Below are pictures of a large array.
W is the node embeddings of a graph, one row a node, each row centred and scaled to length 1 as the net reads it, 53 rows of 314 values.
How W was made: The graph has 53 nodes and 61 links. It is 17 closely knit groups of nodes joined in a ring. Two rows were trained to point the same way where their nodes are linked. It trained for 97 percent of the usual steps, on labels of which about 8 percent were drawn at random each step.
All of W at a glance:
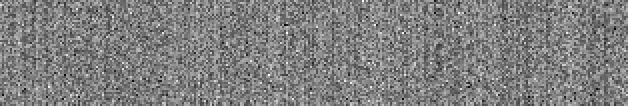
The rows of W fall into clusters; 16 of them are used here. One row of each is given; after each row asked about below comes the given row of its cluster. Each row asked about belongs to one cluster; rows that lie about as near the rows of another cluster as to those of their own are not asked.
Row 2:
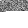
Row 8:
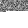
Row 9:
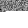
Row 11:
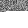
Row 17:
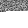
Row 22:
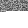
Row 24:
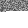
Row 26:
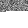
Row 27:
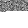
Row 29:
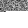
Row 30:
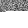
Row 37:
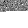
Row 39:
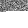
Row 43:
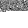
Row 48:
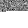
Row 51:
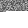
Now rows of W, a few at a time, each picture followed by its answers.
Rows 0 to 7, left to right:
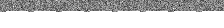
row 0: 9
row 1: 30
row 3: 29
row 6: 17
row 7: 37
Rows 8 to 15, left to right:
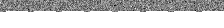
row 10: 2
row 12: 48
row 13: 26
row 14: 22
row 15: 9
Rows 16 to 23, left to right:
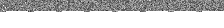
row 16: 37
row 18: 27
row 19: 2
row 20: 11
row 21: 17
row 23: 43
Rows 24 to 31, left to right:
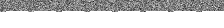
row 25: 39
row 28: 48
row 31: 43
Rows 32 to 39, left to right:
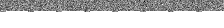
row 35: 24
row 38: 30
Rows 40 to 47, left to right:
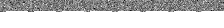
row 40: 51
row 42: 11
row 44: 51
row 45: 27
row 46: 24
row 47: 22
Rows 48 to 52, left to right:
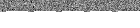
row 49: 8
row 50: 26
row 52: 11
